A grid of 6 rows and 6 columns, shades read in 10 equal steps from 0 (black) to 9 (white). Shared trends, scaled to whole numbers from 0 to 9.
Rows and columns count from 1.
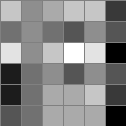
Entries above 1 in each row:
6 6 5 5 5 5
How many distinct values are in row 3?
5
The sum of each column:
24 27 34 34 38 10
